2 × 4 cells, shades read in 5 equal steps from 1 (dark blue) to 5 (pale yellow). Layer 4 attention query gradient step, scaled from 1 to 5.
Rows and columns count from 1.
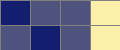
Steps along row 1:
up same up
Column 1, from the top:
1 2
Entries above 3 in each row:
1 1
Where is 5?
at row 1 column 4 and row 2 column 4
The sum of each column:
3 3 4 10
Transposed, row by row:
1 2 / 2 1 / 2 2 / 5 5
